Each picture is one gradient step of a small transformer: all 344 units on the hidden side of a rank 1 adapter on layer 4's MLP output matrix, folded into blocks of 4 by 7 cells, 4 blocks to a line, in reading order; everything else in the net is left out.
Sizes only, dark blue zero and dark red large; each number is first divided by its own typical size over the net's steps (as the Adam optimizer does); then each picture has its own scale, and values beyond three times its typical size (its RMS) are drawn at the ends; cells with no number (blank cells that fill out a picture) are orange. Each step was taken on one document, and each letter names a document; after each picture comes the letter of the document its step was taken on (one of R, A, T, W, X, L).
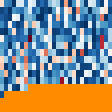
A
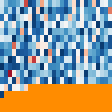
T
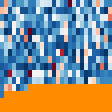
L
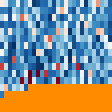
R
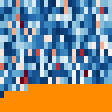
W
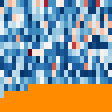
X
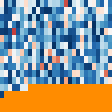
A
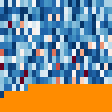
W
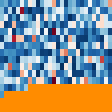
X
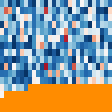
L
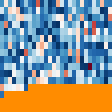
X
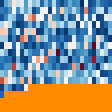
L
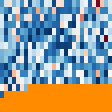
T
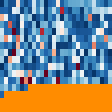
W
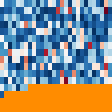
A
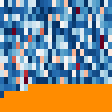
A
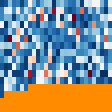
L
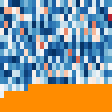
X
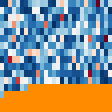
R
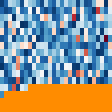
T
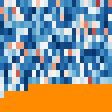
X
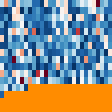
R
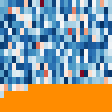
X
